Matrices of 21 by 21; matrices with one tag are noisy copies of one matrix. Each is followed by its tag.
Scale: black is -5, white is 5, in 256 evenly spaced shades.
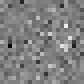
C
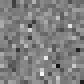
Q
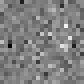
C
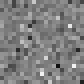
Q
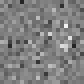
C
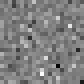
Q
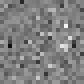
C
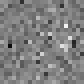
C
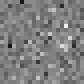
C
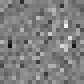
C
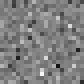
Q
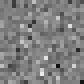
Q
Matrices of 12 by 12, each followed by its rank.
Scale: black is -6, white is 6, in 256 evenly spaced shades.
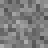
full rank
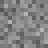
full rank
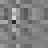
two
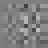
two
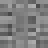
two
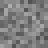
full rank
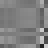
one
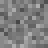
full rank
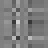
one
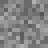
full rank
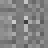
two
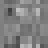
two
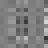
one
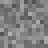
full rank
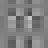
one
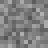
full rank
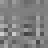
two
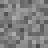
full rank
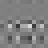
one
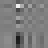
one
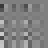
one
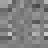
two
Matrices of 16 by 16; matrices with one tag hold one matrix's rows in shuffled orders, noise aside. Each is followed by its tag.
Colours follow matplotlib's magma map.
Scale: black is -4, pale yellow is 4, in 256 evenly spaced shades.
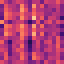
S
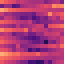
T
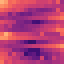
T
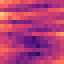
T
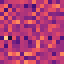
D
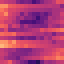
T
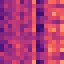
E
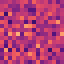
D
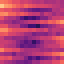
T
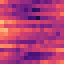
T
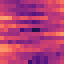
T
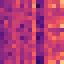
E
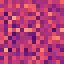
D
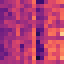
E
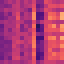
E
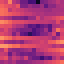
T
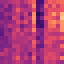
E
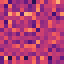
D
